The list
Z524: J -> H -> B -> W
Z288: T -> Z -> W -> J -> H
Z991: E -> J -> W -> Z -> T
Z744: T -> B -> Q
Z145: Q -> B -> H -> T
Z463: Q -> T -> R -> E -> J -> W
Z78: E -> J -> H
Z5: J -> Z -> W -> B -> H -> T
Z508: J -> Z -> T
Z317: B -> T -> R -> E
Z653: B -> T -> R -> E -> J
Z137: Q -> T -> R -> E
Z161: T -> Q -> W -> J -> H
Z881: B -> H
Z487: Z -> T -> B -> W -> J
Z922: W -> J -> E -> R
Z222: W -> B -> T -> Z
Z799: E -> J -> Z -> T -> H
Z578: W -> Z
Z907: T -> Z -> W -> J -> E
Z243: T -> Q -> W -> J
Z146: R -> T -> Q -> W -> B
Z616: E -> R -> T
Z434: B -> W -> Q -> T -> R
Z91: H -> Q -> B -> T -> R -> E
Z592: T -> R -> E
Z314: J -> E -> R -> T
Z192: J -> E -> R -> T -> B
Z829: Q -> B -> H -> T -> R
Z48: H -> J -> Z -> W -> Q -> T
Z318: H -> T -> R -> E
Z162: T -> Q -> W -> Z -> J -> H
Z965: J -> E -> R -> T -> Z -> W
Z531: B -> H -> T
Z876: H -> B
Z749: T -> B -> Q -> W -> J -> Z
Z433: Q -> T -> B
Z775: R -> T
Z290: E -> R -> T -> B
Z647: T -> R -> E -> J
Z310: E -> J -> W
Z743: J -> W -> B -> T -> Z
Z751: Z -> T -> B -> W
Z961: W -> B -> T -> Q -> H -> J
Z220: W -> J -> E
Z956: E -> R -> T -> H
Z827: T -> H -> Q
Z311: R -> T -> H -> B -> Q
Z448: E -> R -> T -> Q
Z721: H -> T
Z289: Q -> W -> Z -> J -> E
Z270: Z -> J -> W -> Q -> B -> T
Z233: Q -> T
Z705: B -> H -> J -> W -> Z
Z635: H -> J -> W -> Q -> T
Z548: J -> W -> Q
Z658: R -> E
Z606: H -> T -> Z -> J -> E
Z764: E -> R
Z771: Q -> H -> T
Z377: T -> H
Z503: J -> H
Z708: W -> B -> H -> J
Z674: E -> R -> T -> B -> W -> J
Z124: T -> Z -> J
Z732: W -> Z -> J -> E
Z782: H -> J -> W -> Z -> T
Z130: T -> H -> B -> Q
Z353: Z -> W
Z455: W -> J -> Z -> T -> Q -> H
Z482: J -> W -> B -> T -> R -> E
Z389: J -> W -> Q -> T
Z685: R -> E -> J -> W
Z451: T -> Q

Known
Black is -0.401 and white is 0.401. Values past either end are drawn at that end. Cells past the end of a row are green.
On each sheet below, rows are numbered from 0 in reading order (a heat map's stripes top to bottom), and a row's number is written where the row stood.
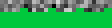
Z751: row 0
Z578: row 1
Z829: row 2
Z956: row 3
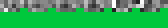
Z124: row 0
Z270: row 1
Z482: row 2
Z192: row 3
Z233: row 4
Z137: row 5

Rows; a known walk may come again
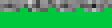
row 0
Z5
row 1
Z289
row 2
Z270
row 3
Z705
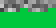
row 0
Z827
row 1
Z48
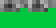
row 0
Z482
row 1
Z192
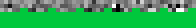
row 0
Z524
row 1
Z318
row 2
Z455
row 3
Z956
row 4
Z775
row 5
Z145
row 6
Z881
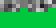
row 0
Z653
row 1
Z377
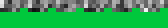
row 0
Z448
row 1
Z616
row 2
Z434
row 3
Z592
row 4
Z922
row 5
Z124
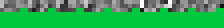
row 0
Z161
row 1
Z290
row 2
Z685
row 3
Z146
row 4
Z799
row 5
Z233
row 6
Z137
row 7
Z222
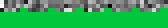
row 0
Z451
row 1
Z674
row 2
Z531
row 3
Z353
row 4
Z288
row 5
Z744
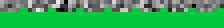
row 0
Z961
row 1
Z771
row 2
Z658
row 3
Z243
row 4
Z829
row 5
Z548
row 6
Z578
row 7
Z487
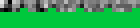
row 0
Z764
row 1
Z220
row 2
Z751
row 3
Z907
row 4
Z782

